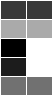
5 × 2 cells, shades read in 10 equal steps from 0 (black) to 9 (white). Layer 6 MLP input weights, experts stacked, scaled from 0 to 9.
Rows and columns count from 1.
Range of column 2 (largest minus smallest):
7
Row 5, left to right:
4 4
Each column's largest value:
6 9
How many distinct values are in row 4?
2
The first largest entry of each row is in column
1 1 2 2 1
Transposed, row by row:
2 6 0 1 4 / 2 6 9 9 4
